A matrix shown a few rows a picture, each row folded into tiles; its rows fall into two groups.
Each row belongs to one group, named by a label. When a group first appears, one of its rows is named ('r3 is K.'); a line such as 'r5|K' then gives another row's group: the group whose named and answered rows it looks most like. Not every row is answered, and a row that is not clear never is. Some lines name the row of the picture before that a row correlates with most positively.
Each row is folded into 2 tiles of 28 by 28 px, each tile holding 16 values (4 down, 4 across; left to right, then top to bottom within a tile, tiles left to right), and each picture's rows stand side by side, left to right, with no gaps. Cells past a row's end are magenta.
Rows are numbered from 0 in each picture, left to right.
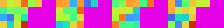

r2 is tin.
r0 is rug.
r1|rug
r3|rug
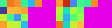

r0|tin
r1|rug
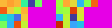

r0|rug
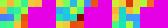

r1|rug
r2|tin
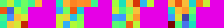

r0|rug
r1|tin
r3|tin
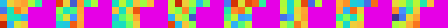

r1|rug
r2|rug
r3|tin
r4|tin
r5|rug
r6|rug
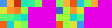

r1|tin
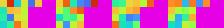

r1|rug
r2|tin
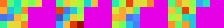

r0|rug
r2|tin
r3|tin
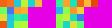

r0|rug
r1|tin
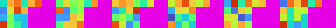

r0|tin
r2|tin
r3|tin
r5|tin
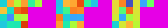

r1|tin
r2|rug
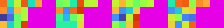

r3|tin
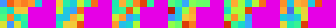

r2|tin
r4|tin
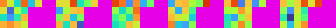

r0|rug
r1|tin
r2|rug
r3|tin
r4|rug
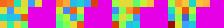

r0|rug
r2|tin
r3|tin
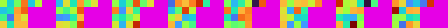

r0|rug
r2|rug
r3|tin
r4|rug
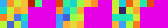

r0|tin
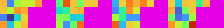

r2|tin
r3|rug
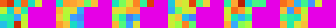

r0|rug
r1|tin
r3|tin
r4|tin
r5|rug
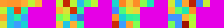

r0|tin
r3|rug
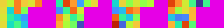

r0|tin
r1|tin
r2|tin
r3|rug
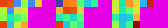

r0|rug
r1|tin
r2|rug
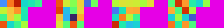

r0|tin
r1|rug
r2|tin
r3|tin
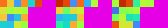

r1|rug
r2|tin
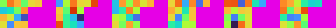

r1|tin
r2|tin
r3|rug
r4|rug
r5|rug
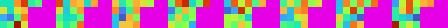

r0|rug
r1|rug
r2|rug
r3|tin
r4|tin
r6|tin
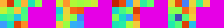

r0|rug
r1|tin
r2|rug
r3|rug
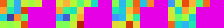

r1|rug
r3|tin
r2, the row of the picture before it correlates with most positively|3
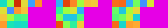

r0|tin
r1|tin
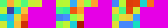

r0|rug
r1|rug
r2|tin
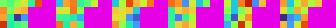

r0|tin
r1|tin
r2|tin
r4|rug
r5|rug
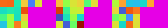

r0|rug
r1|rug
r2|rug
